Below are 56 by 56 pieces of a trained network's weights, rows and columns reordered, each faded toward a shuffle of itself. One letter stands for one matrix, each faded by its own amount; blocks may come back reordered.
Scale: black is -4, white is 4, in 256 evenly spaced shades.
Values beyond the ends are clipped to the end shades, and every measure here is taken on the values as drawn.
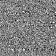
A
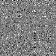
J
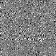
J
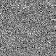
A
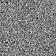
A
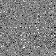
J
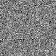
A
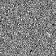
A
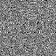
A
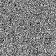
A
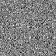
A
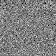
A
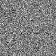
A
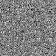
A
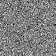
A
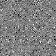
J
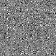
J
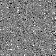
J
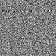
A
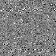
J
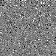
J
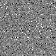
J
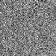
A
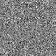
A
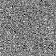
A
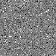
J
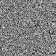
A
